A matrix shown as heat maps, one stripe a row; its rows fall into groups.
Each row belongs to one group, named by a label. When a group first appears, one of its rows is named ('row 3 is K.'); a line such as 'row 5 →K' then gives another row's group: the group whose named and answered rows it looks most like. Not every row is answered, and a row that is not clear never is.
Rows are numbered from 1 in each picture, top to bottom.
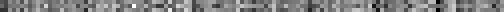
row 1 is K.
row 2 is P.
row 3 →K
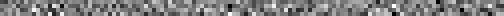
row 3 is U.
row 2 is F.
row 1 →K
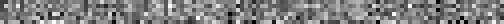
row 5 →U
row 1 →K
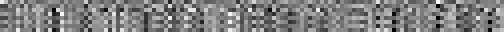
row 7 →K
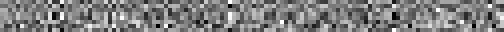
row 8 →F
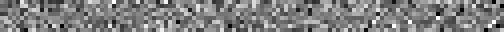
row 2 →U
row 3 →U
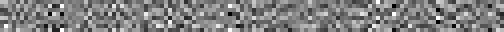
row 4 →F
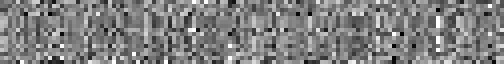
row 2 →F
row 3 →K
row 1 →U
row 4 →U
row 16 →P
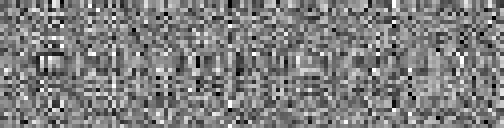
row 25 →U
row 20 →P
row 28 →F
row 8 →P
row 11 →U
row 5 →P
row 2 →F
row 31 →U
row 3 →U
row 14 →P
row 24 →P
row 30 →K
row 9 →U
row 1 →F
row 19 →P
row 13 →K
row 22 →P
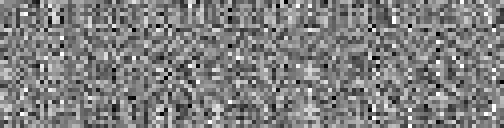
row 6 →F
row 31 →K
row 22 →K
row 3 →F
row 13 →K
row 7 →P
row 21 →U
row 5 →F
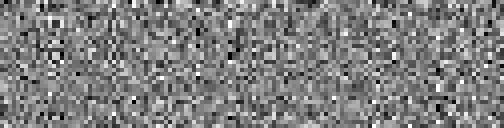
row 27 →K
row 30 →F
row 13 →P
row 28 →K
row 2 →P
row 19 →U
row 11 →F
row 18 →K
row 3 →U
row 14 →F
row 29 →P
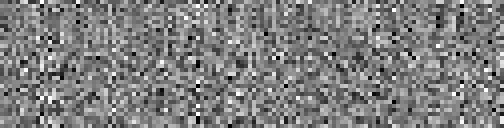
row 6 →U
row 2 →U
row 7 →K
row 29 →U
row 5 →K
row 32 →F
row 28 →P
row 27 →U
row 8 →P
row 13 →P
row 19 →P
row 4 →U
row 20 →F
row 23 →U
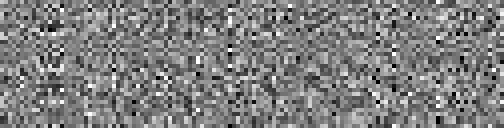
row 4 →P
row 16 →U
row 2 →F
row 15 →U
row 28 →U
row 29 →P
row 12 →F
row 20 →P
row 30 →K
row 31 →K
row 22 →P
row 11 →K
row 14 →F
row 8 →U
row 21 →K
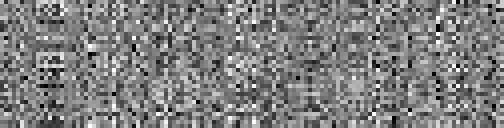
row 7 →K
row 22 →P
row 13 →P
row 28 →P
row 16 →P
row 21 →K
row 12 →P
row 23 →K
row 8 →K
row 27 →P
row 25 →K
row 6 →P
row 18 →P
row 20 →U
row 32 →P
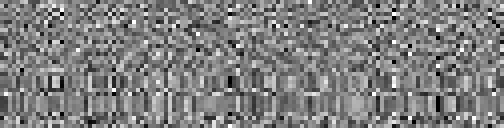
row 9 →U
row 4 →F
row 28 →K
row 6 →P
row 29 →F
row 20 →F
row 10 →K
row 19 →K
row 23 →P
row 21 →F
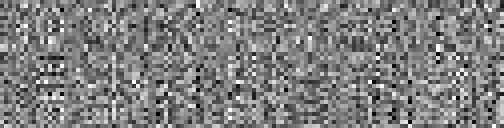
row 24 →F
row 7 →U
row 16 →K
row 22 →P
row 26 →P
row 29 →P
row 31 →P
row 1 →U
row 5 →K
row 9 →K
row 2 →U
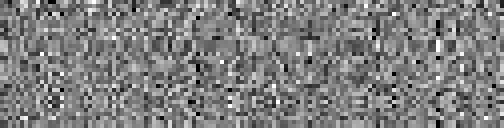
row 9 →K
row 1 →U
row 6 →K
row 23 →F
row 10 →P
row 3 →P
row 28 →K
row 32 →K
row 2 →U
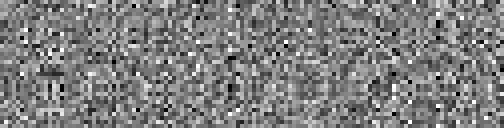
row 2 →P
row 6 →K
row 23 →F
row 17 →U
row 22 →F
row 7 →K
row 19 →P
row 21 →P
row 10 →K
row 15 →F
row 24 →P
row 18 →U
